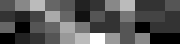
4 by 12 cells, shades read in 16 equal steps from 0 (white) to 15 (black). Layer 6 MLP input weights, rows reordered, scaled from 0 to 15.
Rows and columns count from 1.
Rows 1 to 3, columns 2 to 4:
7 4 9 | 13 11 5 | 15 10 9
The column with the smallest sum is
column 5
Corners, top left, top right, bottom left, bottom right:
10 10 15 15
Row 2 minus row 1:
2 6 7 -4 -1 1 -2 5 4 -1 -1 2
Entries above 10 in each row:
4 8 6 5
